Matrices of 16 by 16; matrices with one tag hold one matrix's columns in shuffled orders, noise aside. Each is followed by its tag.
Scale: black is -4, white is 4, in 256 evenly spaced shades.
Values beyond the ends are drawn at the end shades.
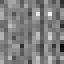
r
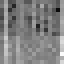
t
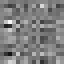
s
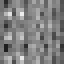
r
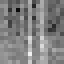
t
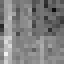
t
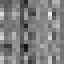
r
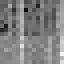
t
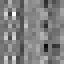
r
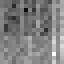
t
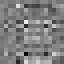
s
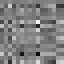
s
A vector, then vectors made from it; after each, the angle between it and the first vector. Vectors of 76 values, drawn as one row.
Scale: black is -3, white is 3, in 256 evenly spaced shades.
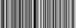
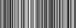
partly opposed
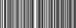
nearly opposite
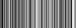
orthogonal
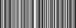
nearly opposite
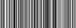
partly aligned
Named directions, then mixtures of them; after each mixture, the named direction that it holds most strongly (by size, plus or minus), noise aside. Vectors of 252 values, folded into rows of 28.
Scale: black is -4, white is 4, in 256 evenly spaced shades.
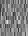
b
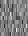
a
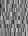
b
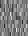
a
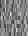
a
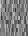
b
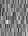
b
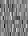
a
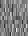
a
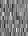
a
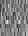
b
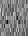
b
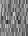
b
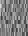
b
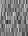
b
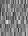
b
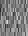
b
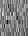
b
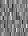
a
